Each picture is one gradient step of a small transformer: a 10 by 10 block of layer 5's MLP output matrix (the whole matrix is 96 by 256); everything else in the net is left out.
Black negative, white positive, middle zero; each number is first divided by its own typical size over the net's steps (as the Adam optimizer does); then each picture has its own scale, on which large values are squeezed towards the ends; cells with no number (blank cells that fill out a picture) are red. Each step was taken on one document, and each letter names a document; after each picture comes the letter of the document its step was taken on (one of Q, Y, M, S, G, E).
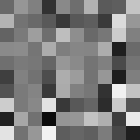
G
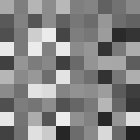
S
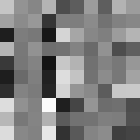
G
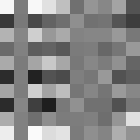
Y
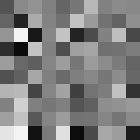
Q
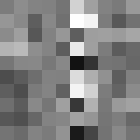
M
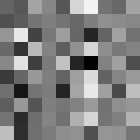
Q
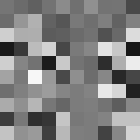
S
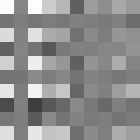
Y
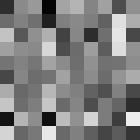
G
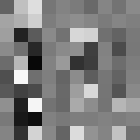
M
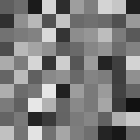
S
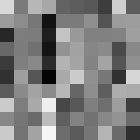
G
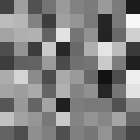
S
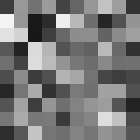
S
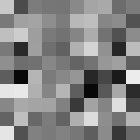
Q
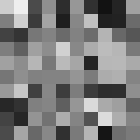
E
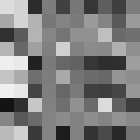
E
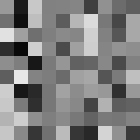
Q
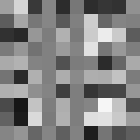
E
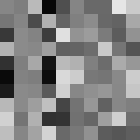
G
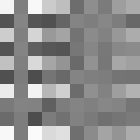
Y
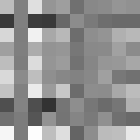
Y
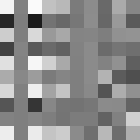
Y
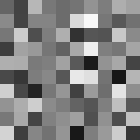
Q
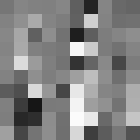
M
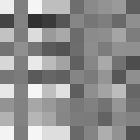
Y
